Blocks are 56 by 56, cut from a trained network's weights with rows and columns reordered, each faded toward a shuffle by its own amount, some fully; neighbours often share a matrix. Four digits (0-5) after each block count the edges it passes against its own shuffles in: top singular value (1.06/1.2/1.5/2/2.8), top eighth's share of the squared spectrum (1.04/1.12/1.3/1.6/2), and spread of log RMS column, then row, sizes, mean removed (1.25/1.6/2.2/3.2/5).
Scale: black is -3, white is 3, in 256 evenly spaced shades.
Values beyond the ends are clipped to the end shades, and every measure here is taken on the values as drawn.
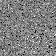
0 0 0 0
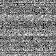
3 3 1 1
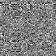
3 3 0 2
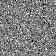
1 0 0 0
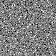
1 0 0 0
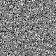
2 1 0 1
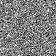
0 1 0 0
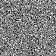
0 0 0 0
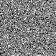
1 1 0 1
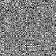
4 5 2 3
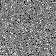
0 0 0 0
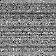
4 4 2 1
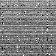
4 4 2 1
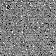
1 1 0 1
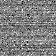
3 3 1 0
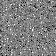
1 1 0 0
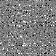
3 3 0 2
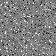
0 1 0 0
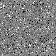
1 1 0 0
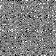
2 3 1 2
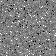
0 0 0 0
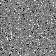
0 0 0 0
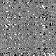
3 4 2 3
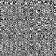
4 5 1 3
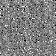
2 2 1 2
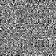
3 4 1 2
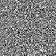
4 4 1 2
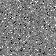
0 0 0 0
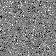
0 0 0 0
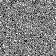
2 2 0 0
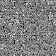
1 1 0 0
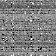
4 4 2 1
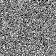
0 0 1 0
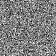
1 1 0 0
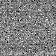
1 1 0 0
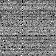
3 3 1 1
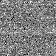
1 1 0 0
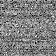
2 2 0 0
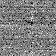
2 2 1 0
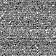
3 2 1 0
